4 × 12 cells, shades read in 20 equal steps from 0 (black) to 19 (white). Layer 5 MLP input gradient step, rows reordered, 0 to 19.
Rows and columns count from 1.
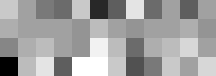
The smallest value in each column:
0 12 9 7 11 3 7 6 8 12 7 11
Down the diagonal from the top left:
15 12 14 7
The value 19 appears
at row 4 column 5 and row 4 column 6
